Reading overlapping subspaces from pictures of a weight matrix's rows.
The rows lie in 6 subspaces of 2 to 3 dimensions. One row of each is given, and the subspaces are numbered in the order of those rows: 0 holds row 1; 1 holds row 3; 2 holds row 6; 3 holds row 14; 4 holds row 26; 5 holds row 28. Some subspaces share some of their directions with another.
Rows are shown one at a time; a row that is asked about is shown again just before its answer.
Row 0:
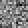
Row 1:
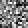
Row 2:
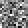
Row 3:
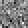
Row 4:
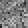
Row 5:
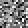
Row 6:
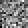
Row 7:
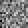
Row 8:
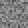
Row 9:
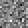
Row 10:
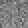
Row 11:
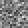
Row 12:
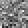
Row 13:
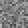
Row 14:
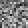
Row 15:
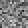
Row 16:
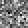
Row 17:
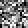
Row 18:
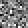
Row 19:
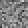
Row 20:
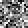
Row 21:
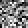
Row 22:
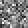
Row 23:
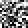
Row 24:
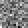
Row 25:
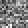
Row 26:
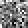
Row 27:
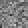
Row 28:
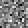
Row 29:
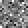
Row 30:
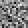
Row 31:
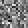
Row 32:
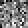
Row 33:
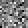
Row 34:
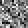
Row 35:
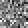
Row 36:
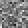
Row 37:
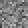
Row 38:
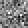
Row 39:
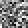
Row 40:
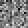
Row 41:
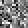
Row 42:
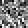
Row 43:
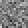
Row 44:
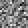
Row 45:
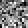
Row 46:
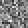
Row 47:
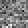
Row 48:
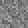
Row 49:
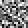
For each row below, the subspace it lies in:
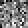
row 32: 4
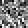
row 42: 1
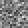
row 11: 1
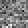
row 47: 0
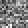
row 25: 0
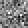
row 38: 1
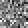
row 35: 2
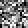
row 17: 1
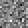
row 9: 5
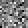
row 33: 5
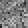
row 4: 1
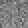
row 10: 4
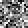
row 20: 3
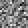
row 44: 4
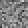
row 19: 2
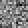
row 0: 0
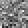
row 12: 0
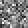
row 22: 5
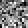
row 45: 1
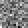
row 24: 2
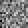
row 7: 2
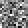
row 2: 2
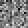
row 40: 4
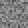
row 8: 2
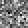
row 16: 1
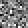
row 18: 2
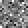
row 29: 3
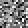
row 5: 5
